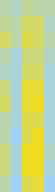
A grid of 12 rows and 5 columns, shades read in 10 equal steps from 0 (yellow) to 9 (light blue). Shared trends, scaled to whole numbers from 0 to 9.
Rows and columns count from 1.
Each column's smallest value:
3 6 0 0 6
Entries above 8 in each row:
0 0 0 0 0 0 0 0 1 0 0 2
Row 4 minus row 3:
3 2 2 1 1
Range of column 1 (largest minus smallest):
4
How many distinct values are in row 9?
5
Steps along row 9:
up down down up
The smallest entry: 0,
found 6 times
